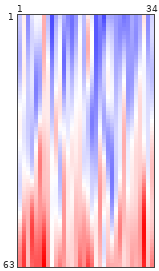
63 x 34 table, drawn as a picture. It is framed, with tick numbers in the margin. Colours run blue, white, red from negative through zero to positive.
Ninth with the highest average: bottom left. Grain: streaks running down. Slope: up to the bottom.
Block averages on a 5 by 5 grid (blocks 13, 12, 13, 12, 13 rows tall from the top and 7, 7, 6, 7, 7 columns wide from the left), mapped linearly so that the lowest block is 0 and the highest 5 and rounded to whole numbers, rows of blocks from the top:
1 0 1 0 0 / 1 1 1 1 1 / 2 2 1 1 2 / 3 2 2 2 3 / 5 3 4 3 4
